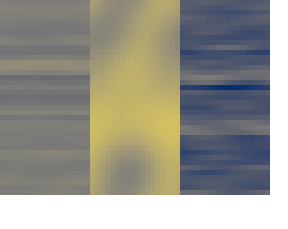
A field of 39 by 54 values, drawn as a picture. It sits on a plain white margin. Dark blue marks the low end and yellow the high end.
It is made of 1 by 3 panels. Panel 1,1: middling, streaked across, faint in contrast. Panel 1,2: high, smooth. Panel 1,3: low, streaked across.
